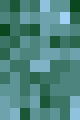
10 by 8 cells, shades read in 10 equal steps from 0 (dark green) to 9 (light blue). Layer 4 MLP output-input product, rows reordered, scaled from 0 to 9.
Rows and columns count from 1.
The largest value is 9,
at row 2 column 7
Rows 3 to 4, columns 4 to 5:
1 6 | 4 5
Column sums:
37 39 35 42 48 41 44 41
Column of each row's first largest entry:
5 7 5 3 5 4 2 1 8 8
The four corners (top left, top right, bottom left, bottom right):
3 0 6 8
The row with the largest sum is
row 2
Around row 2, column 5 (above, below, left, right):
8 6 5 6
